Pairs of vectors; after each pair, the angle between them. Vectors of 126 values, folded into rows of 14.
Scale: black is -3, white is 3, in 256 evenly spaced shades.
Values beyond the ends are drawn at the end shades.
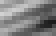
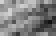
nearly parallel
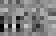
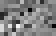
partly opposed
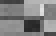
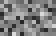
orthogonal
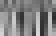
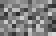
orthogonal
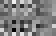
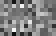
nearly opposite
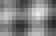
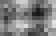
nearly opposite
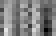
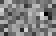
orthogonal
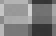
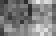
nearly opposite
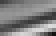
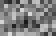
partly aligned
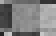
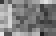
nearly opposite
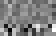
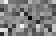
partly aligned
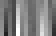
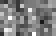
partly opposed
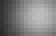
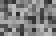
orthogonal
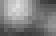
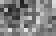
partly opposed
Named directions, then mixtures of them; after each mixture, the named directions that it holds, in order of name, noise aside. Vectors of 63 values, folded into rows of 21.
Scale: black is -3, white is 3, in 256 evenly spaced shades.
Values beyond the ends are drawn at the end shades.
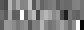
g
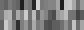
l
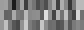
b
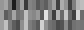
b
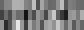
b, l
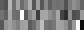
g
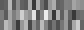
b, g, l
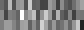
b, g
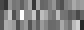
g, l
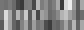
l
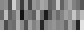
b, g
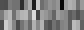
g, l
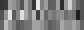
b, g, l
